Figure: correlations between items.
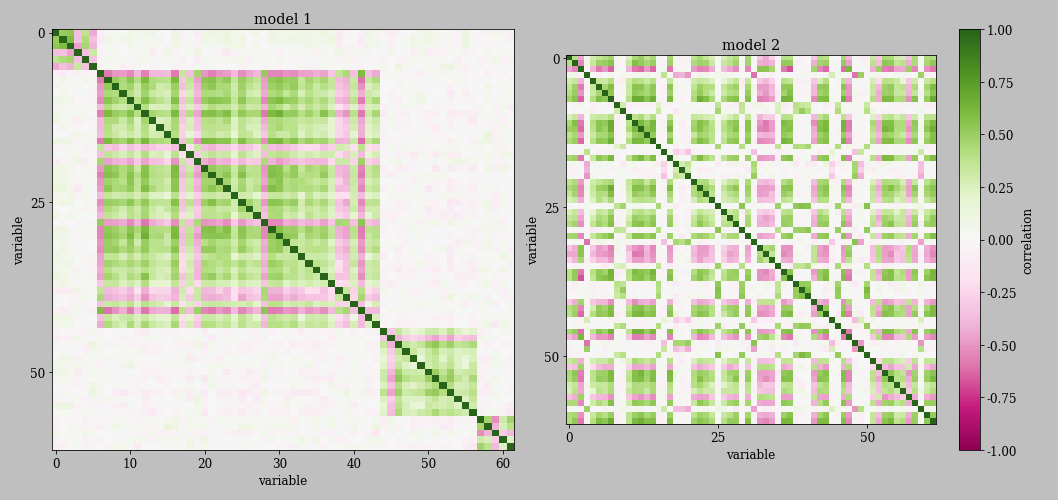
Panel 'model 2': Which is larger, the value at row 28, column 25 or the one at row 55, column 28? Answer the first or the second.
the second
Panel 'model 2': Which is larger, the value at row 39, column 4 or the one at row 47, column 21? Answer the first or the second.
the first
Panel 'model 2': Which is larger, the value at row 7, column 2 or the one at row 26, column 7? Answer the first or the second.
the second
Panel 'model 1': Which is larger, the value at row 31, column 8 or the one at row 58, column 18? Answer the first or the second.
the first
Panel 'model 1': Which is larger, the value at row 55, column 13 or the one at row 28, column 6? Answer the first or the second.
the second
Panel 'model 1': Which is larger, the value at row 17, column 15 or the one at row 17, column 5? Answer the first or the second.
the second
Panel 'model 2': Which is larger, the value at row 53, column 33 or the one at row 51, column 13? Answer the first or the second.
the second
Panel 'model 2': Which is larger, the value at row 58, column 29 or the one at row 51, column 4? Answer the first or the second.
the second
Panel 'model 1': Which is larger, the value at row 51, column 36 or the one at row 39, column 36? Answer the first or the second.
the first
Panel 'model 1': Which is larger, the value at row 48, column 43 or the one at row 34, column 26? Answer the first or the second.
the second
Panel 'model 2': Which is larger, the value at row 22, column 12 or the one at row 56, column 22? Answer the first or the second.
the first
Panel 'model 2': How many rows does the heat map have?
62
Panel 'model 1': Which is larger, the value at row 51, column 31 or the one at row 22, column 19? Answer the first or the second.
the first
